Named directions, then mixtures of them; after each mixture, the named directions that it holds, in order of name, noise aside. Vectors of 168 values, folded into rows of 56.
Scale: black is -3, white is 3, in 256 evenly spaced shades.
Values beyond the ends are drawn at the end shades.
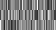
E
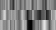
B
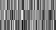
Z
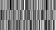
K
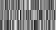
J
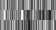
B, Z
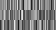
J, Z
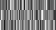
E, K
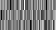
K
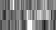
B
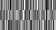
E, K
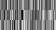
Z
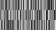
E, J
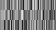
E, Z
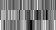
B, E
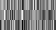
Z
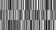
E, K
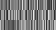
E, J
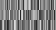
J, Z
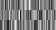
J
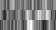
B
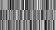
K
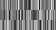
J, Z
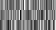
J, K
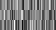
Z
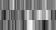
B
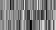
B, K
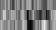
B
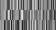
E, Z
